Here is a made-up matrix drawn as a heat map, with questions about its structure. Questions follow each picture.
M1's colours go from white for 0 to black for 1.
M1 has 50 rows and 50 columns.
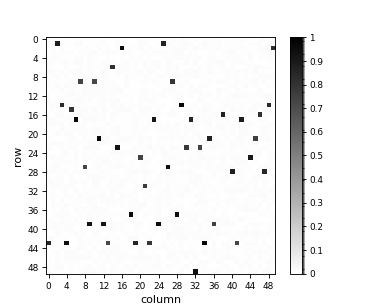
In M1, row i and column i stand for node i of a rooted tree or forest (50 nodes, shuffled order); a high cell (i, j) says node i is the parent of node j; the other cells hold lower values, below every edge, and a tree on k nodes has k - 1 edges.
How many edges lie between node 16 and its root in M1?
2
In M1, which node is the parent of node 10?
9
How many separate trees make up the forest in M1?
5
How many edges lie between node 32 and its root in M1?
3
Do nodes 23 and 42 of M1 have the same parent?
yes
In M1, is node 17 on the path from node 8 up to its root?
no
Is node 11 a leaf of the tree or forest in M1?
yes
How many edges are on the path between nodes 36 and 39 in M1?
1
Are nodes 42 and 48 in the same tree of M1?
yes
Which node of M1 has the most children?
43
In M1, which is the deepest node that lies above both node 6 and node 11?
17
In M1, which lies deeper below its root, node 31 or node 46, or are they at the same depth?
node 46
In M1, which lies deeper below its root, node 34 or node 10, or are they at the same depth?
node 10
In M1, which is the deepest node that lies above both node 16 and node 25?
1
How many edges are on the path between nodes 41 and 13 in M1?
2
